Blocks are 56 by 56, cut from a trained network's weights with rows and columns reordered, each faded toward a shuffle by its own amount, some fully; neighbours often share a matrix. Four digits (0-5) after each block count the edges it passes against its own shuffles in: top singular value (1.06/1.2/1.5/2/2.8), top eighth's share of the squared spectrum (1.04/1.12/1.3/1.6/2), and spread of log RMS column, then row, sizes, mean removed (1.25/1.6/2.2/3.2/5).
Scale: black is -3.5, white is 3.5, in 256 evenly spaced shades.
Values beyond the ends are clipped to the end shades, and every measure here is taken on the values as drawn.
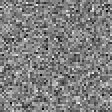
3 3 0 1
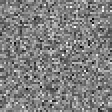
3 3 1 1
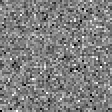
0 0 0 0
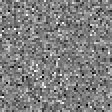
1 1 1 0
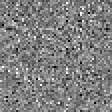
3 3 1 1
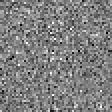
3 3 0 1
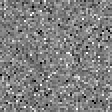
0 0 0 0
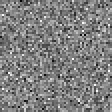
1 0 0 0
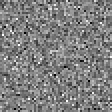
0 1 0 0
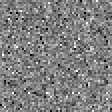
0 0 0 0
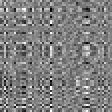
5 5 4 4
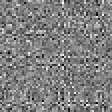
4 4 2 2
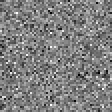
2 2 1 1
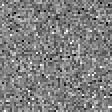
0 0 0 0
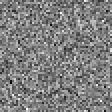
2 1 0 0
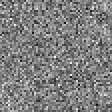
3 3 1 0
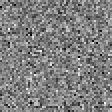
3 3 1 1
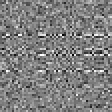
4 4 1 3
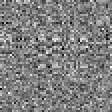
4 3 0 2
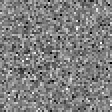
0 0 0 0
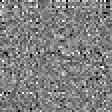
3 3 1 2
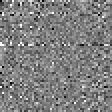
3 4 2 2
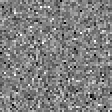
1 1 1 0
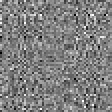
4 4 3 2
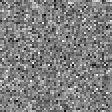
2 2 0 1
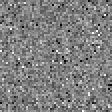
0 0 0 0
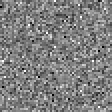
1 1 0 0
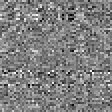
4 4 1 3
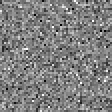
0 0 0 0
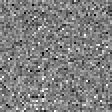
2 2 0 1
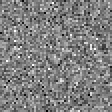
2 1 0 0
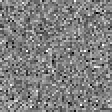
2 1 0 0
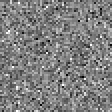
1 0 0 0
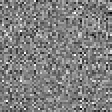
4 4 2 2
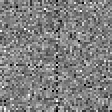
3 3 1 1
